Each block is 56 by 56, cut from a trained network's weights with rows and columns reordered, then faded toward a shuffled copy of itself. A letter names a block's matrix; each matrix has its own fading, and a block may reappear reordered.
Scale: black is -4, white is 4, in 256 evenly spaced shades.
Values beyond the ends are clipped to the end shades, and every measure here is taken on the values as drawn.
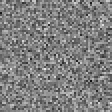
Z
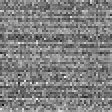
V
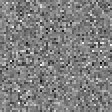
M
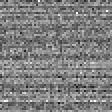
V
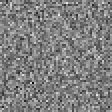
Z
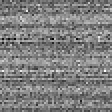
V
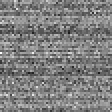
V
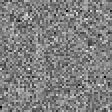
Z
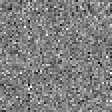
M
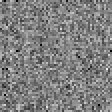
Z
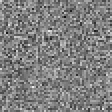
Z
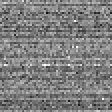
V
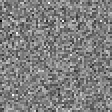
Z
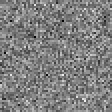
Z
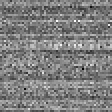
V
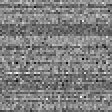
V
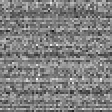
V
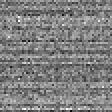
V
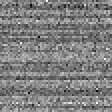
V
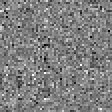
M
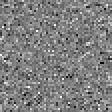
M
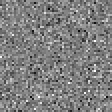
M
